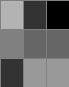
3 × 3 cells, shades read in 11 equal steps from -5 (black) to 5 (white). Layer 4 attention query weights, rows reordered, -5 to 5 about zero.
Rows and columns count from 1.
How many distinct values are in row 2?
2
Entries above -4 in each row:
2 3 3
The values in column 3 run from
-5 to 1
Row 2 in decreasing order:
0 -1 -1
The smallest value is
-5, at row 1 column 3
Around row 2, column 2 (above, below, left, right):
-3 1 0 -1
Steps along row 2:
down same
